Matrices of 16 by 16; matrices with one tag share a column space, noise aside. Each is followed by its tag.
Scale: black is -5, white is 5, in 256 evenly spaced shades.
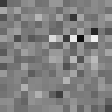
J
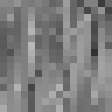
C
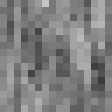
C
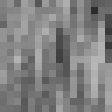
C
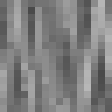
C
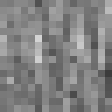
C
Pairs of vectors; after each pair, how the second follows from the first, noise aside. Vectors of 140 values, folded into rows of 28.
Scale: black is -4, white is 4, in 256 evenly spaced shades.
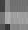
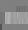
partly zeroed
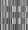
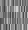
shuffled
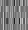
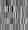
shuffled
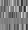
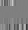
partly zeroed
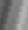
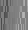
partly zeroed
